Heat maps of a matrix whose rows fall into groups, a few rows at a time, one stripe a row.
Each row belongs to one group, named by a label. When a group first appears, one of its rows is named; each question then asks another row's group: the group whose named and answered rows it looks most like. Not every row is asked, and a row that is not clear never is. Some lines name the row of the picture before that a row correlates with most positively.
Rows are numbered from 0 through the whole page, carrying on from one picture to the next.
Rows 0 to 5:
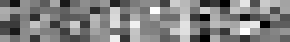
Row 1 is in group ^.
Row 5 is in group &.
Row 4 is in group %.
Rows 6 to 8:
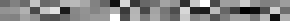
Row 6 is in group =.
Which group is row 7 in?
&
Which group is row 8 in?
^
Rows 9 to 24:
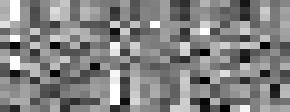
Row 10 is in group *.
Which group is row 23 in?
&
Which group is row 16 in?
&
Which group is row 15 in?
%
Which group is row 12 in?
^
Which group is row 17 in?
*
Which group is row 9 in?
*
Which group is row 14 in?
*
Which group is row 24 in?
%
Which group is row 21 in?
^
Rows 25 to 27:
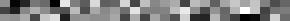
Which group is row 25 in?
=
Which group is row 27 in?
&
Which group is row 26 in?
%
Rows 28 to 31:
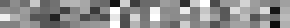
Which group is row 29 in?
^
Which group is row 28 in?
=
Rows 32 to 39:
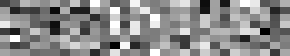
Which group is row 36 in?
%
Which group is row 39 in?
^
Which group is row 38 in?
=
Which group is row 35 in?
^
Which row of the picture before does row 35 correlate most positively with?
30
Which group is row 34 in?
^
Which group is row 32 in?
%
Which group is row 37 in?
*
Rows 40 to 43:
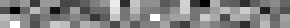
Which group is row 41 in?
%
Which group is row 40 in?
&
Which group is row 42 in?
^
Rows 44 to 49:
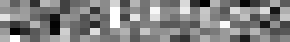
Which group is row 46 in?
^
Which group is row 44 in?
&
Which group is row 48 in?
=
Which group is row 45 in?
^
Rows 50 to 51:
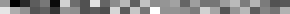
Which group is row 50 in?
=
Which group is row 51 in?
^
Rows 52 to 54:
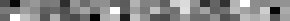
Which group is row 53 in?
^
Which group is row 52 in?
%
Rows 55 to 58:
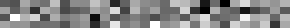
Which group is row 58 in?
^
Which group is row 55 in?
%
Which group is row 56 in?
&
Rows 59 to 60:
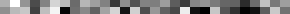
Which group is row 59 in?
*
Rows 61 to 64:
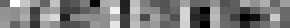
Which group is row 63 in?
&
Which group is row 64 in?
&
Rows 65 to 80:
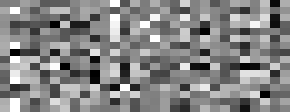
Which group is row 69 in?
&
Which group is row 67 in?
^
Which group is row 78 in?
%
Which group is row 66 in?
*
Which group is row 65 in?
^
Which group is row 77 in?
=
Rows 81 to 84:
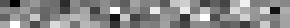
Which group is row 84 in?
*
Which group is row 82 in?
^
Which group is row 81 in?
%
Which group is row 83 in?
=
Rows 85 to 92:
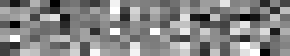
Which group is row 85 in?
%
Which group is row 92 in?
%
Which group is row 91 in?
%
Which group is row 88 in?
%
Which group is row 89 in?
^
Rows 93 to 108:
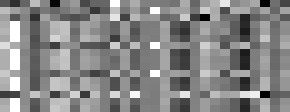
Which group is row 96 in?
*
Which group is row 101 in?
*
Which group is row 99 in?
^
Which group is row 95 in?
&
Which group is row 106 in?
%
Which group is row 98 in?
*
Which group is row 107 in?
*
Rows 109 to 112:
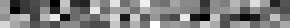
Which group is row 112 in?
^
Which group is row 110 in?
=
